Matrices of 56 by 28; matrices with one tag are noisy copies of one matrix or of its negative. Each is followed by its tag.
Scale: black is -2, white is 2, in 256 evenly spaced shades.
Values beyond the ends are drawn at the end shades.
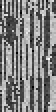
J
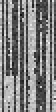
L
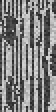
J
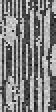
J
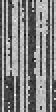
L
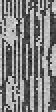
J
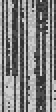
L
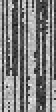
L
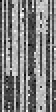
L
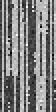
L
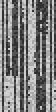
L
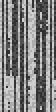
L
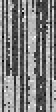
L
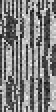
J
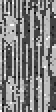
J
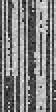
L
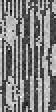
J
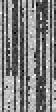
L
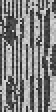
J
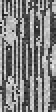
J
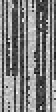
L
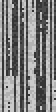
L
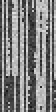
L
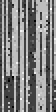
L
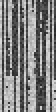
L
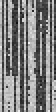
L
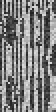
J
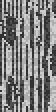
J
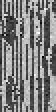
J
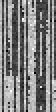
L
